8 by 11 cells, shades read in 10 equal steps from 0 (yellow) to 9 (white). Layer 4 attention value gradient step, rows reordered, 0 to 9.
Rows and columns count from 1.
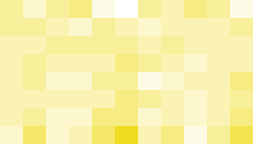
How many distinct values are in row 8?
8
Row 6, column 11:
5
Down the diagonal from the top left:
5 5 5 6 5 4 7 4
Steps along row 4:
down up same same down up up up down same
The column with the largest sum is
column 9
